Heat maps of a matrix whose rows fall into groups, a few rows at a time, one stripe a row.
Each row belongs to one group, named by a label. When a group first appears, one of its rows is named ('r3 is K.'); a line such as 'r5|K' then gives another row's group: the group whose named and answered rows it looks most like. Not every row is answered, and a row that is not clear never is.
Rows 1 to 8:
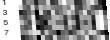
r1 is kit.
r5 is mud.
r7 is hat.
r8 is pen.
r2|kit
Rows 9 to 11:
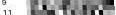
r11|mud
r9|kit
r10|kit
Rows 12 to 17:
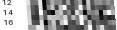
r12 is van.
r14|mud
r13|van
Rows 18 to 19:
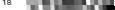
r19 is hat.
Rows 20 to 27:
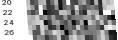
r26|kit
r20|mud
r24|van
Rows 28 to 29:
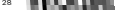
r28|van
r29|kit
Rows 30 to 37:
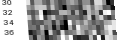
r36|pen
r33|hat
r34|mud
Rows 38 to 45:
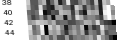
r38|mud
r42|hat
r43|kit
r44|kit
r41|mud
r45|hat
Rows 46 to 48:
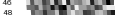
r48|kit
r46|hat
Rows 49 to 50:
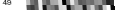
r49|kit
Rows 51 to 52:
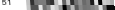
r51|mud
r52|kit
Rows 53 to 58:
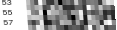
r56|van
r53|mud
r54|van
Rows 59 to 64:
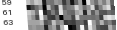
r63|van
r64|van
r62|mud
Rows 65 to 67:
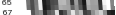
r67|kit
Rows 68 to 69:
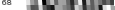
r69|mud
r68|van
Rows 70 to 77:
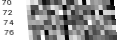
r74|van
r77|kit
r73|hat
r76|kit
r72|mud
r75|mud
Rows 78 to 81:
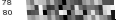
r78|hat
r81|hat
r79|mud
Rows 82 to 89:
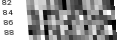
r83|hat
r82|hat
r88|pen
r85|van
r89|hat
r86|kit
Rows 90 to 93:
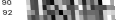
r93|mud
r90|mud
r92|mud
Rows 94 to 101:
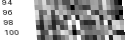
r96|kit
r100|kit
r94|hat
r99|pen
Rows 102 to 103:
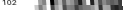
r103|hat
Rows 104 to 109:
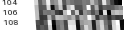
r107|kit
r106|mud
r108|pen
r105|van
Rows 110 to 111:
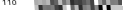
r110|van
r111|mud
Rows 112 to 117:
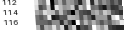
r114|hat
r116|mud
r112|van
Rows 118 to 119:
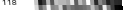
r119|hat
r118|kit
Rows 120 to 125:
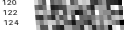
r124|hat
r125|mud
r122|van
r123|pen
